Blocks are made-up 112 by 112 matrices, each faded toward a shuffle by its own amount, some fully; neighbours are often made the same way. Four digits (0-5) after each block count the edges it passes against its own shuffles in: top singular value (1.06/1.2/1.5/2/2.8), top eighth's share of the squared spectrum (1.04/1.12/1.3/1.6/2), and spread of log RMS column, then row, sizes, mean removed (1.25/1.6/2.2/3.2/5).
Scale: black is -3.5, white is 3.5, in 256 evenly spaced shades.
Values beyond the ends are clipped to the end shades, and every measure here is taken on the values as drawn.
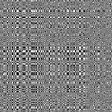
5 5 4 4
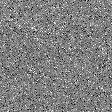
0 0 0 0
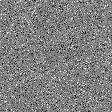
1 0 0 0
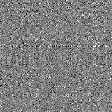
4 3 1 2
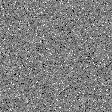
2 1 0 0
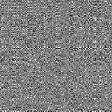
5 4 3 3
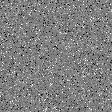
1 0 0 0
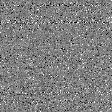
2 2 0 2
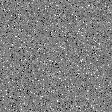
0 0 0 0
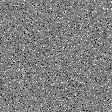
0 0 0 0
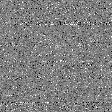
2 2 0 3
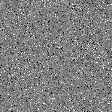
0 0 0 0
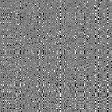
5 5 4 3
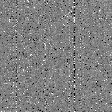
4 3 2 0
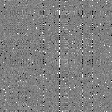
5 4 2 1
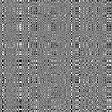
5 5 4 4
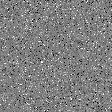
2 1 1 0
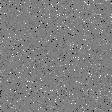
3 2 0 0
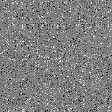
4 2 1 1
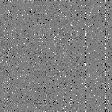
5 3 2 2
